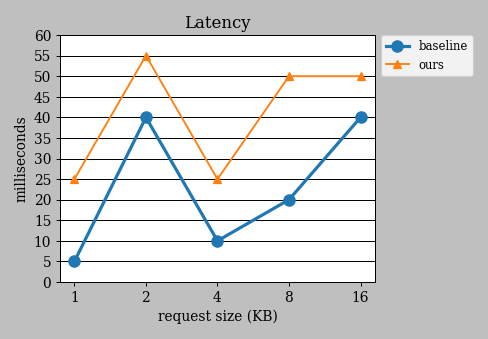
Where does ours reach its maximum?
2
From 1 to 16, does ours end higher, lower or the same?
higher
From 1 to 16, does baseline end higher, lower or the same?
higher
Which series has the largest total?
ours
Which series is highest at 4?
ours
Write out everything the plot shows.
Title: Latency
x-axis: request size (KB), ticks 1 2 4 8 16
y-axis: milliseconds, ticks 0 5 10 15 20 25 30 35 40 45 50 55 60
Legend: baseline, ours
Values:
baseline: 5 40 10 20 40
ours: 25 55 25 50 50
